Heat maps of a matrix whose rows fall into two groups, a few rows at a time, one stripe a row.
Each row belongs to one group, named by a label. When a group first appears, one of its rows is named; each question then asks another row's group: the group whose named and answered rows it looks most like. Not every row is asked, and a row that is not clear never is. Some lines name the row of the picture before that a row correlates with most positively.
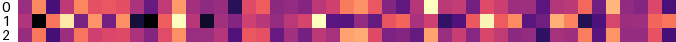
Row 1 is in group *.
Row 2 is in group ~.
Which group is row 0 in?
~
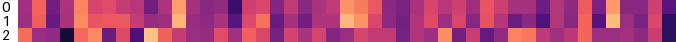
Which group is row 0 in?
~
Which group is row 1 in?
~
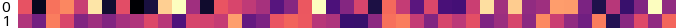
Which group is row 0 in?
*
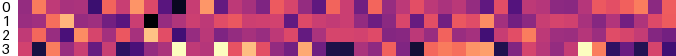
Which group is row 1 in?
*
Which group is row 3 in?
*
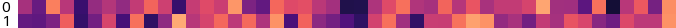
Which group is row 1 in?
*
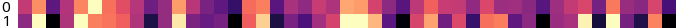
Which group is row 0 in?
~
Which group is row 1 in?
~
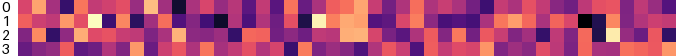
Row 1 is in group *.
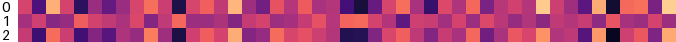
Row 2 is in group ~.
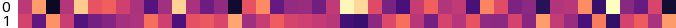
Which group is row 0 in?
~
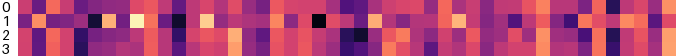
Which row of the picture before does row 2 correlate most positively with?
1
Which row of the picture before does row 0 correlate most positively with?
1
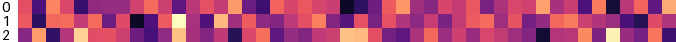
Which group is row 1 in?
*
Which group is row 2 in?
~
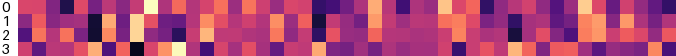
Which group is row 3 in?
*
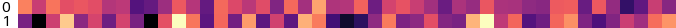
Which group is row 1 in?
*
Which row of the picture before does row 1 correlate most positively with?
3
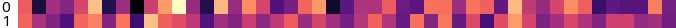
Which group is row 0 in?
*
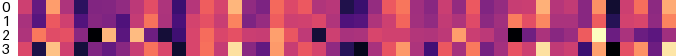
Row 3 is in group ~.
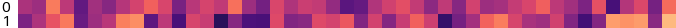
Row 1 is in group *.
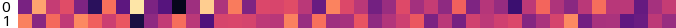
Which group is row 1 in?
*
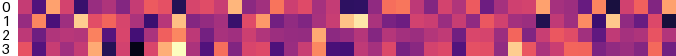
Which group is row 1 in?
~
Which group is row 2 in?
*
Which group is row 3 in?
*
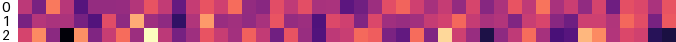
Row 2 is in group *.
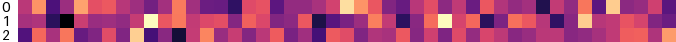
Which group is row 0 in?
~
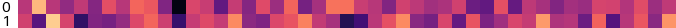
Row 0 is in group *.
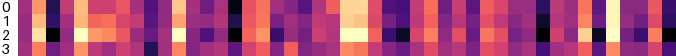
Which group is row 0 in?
~
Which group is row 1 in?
~
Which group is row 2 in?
~
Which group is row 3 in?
~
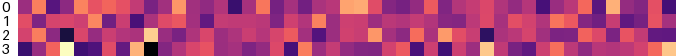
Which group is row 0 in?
~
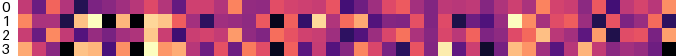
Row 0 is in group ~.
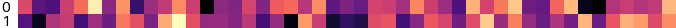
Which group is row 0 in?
*
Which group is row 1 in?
*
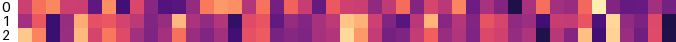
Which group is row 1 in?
~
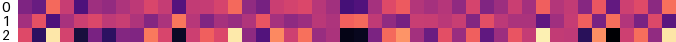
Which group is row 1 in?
~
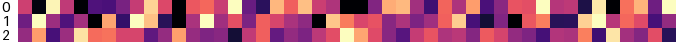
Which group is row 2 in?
~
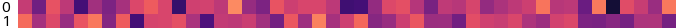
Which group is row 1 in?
*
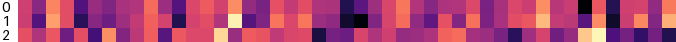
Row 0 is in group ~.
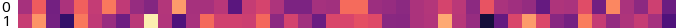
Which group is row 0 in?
~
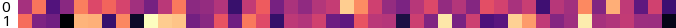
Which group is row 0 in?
~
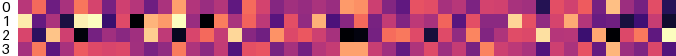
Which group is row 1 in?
*
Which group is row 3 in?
~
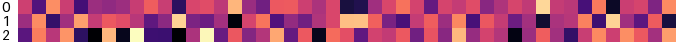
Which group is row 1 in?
~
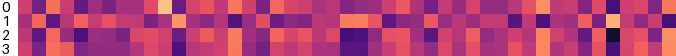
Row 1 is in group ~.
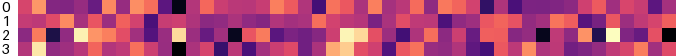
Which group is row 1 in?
*
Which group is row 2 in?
~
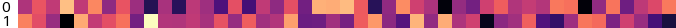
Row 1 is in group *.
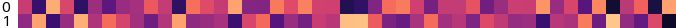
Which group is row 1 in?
~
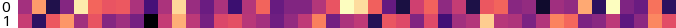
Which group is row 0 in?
~
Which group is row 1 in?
*
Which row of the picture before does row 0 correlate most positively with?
1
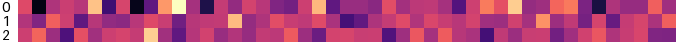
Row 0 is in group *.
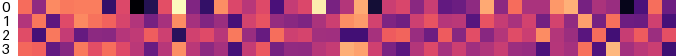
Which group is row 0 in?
*
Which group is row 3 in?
~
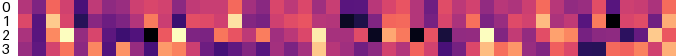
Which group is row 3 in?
*
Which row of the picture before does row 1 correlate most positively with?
2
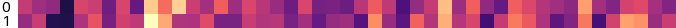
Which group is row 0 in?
*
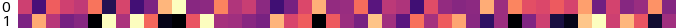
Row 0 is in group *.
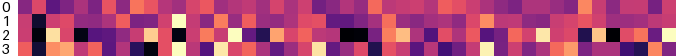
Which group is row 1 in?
*
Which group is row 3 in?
*
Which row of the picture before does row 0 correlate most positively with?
1
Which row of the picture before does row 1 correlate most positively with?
0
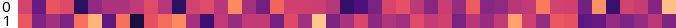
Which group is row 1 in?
*
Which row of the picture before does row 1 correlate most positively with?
3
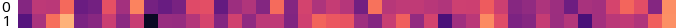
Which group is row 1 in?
*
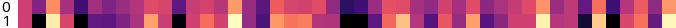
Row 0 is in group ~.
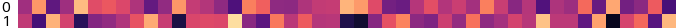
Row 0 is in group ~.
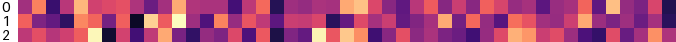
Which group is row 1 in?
*
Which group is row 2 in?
*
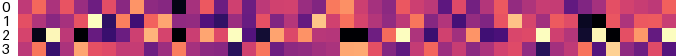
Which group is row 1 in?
*
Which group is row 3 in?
~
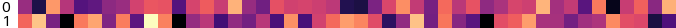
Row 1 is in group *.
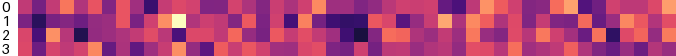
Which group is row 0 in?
*
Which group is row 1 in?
*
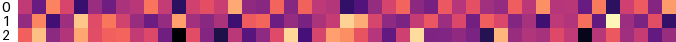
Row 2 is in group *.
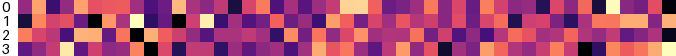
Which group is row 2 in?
*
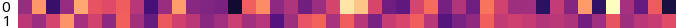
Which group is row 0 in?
~
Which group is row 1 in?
*
